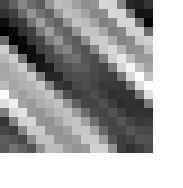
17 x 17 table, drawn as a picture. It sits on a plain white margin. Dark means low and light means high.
Grain: diagonal, down to the right. Lone odd cells: none. Slope: none.
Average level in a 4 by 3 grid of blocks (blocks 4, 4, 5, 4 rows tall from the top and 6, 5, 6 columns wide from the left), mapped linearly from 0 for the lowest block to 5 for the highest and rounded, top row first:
043 | 015 | 511 | 350
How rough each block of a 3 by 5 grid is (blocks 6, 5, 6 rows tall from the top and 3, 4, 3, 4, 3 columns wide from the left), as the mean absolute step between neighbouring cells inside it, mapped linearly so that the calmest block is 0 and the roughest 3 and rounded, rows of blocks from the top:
22123
12013
21110
